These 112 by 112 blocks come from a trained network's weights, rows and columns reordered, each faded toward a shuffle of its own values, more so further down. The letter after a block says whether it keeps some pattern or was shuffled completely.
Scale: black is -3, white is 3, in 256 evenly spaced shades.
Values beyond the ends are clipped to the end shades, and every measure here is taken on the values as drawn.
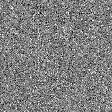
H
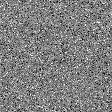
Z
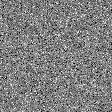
Z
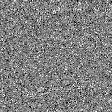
H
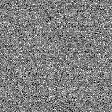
H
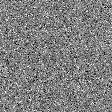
Z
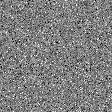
Z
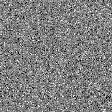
H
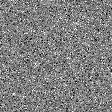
Z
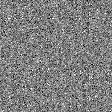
H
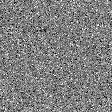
Z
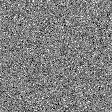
Z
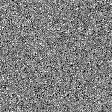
H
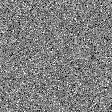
Z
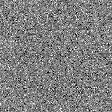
H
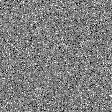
Z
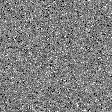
Z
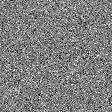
Z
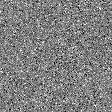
Z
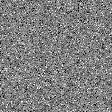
H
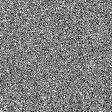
H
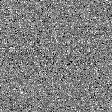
H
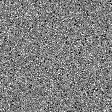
Z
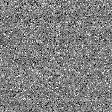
H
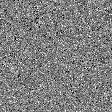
Z
